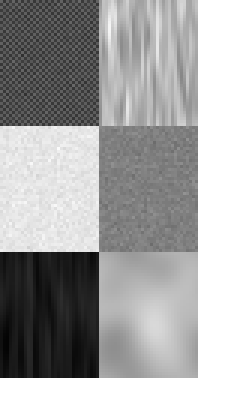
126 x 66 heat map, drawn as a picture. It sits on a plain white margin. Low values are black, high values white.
The table splits into 3 rows of 2 panels. Panel 1,1: low, checkered. Panel 1,2: high, streaked downward. Panel 2,1: very high, fine-grained, faint in contrast. Panel 2,2: middling, fine-grained, faint in contrast. Panel 3,1: very low, streaked downward, faint in contrast. Panel 3,2: high, smooth.
